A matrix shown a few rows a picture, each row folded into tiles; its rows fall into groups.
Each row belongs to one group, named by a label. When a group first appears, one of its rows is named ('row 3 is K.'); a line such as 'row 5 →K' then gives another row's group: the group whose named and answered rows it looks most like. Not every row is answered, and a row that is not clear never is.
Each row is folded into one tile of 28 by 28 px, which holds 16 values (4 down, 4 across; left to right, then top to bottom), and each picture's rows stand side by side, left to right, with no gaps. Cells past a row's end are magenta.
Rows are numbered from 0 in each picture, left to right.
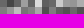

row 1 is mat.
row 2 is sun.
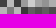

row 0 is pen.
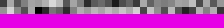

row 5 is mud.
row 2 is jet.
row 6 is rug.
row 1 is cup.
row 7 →pen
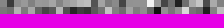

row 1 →rug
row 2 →rug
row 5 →mat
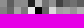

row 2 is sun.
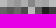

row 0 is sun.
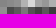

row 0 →cup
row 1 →sun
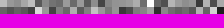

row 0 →sun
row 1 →mud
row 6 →sun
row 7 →pen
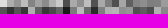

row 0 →sun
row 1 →rug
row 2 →jet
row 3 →jet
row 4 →pen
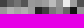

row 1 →cup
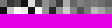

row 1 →mud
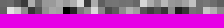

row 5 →sun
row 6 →cup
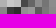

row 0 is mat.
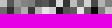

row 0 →jet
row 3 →jet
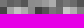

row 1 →cup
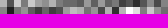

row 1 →sun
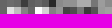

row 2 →cup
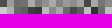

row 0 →pen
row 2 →rug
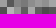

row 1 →rug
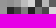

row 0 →cup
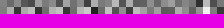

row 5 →pen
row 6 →mud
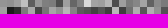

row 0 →cup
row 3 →sun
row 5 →mud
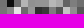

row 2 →mud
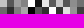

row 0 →jet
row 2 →mud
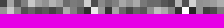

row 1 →sun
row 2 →mud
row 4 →rug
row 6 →pen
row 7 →cup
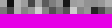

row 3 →cup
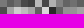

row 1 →pen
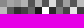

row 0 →rug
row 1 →pen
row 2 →pen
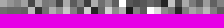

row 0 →sun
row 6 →jet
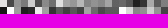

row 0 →mud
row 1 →mud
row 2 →sun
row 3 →rug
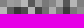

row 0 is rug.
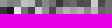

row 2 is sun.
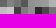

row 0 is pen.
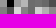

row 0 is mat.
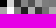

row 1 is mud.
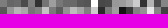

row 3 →mat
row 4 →cup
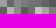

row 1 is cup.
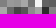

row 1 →mat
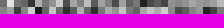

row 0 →mat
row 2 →jet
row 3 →jet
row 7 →cup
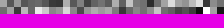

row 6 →sun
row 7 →mud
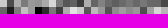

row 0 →jet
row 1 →cup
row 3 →mud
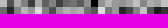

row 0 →jet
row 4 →cup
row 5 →rug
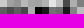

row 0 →sun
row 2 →jet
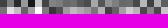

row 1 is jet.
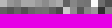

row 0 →sun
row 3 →mat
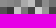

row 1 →mud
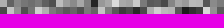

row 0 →mud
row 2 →sun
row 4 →sun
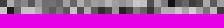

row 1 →pen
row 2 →pen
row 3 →rug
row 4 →cup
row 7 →pen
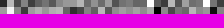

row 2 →rug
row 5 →mat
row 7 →mat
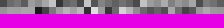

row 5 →sun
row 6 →rug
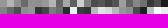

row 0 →mat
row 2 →pen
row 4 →pen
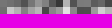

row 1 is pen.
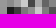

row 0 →cup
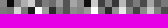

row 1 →mud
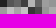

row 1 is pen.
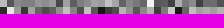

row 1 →rug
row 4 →mud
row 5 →mat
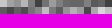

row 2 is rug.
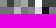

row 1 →mat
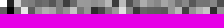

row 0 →jet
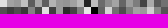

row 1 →pen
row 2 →cup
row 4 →jet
